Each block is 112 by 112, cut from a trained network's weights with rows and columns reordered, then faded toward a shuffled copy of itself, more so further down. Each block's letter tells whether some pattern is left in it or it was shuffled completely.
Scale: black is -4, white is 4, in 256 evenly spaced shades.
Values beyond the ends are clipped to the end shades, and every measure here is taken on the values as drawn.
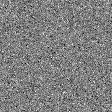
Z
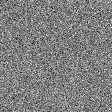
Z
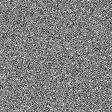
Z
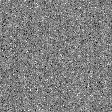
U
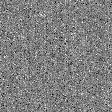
U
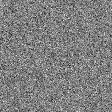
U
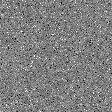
Z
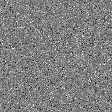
U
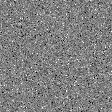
Z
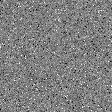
Z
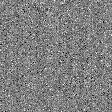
U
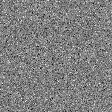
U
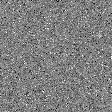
Z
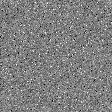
Z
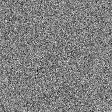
Z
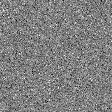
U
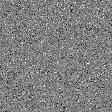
U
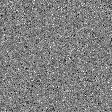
Z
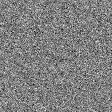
Z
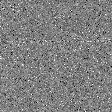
U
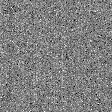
U
